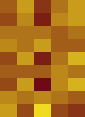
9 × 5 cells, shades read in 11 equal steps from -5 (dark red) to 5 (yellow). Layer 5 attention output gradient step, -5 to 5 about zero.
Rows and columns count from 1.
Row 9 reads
2 -2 5 -2 -3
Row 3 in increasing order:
-1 0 0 0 0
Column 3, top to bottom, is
-3 -4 0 2 -4 -1 -5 1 5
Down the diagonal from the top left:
-1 1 0 -1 3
